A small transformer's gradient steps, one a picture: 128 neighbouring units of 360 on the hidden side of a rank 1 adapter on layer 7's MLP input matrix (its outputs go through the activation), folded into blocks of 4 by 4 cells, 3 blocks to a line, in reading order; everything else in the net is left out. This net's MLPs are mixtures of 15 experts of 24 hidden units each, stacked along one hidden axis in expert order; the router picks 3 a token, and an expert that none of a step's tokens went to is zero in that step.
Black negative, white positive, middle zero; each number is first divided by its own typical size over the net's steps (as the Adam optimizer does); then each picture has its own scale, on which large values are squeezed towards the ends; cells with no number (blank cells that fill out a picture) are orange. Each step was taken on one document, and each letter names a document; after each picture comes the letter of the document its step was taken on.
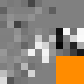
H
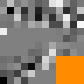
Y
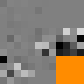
H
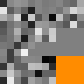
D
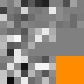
D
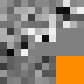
D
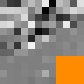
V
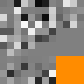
D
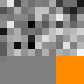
V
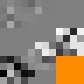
H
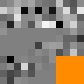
Y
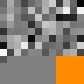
V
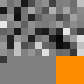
V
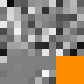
V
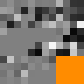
Y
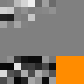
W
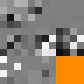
H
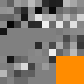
Y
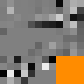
Y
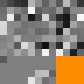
V
